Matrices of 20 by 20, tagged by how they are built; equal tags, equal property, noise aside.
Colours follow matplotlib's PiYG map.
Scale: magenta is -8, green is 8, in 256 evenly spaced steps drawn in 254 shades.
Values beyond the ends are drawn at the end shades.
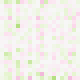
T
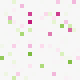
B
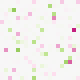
B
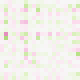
T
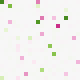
B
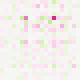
T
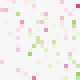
B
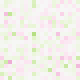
T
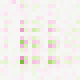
T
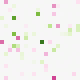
B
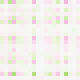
T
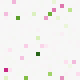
B
